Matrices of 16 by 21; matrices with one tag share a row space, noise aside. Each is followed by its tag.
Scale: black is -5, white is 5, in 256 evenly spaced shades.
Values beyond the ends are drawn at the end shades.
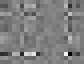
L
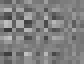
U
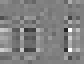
L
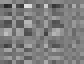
U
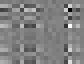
L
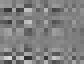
U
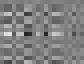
U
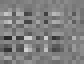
U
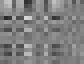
U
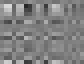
U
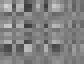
U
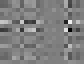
L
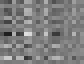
U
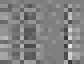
L
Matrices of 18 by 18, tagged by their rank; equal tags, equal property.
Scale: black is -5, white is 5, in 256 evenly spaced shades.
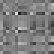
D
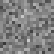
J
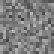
J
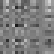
D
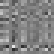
D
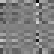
D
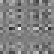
D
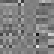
D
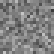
J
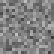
J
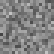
J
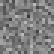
J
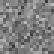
J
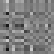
D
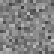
J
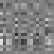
D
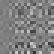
D
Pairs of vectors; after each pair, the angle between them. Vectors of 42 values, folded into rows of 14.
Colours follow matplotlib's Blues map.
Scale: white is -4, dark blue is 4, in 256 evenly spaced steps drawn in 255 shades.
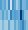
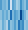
nearly parallel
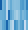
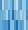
partly aligned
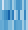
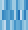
partly aligned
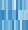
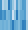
partly aligned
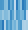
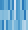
nearly parallel
